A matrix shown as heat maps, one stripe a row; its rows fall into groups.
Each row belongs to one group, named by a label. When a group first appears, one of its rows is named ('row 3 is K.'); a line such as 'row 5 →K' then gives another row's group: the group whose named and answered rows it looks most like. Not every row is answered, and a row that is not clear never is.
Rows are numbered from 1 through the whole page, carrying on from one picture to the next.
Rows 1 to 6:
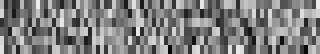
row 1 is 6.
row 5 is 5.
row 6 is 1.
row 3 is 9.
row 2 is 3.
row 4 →1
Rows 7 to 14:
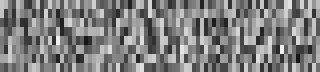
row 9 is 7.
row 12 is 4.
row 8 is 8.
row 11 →9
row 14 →7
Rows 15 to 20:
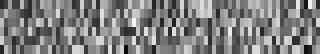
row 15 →9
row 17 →6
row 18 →1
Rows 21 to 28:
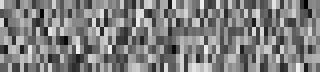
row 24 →3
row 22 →7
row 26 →4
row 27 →8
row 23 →1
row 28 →9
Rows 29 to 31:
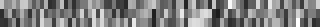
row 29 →8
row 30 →9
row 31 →9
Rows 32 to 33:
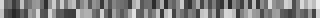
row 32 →3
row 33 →6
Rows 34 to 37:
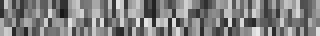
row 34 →7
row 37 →3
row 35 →7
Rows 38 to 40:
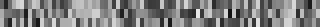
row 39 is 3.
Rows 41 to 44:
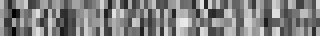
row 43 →6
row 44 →6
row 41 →5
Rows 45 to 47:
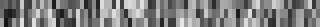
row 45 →9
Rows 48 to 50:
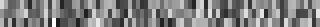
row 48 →5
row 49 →5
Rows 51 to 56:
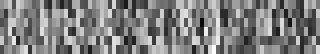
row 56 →5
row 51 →5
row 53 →4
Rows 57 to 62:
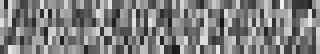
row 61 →6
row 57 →4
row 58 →8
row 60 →3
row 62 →4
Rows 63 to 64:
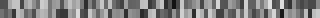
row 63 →4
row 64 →5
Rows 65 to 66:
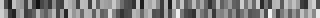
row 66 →3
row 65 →1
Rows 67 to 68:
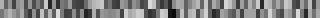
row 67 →8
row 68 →9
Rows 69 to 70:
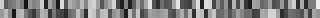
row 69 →3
